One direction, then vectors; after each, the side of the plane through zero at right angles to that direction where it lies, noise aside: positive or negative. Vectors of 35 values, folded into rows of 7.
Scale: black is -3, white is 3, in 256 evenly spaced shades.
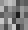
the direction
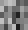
positive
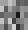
positive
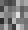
negative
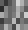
negative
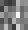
negative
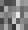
negative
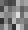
negative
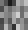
negative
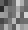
negative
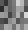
negative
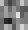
negative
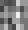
negative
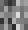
negative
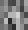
negative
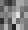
negative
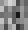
positive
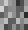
positive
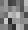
negative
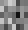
positive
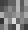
negative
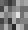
negative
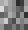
positive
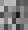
positive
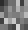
negative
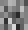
positive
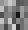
positive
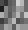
negative
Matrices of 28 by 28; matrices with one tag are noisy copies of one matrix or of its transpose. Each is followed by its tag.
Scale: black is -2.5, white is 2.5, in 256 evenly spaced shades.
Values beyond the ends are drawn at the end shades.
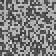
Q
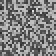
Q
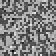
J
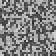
J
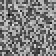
Q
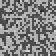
J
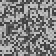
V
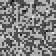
J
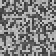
J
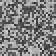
V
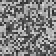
V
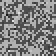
V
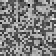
J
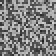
Q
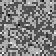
V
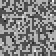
J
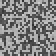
J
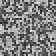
J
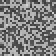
Q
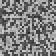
J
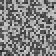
Q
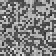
J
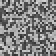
J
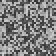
V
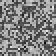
V
